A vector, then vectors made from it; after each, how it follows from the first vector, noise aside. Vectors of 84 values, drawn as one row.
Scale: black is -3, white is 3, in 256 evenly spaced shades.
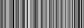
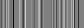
partly zeroed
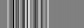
partly zeroed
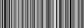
reversed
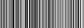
sign-scrambled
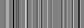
partly zeroed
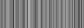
shrunk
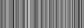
shrunk
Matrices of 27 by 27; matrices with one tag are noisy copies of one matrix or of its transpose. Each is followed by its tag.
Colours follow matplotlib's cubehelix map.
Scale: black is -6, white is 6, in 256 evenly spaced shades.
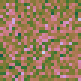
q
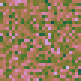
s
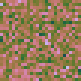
s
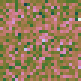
q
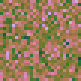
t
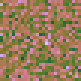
s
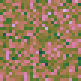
t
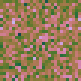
q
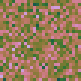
t
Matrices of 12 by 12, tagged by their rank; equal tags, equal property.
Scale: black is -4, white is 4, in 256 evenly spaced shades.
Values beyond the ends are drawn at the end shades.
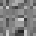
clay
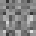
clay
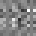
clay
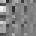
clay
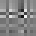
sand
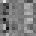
clay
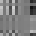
sand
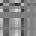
sand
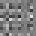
clay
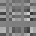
sand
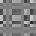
sand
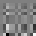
sand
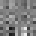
clay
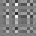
sand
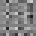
clay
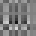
sand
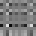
sand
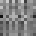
clay
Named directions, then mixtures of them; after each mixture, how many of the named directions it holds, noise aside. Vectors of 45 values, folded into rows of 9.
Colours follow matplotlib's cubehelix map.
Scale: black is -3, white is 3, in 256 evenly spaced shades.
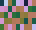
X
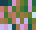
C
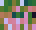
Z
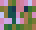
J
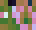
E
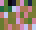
two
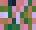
two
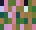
two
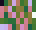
two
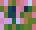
one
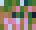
one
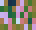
three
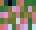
three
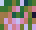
one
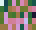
two
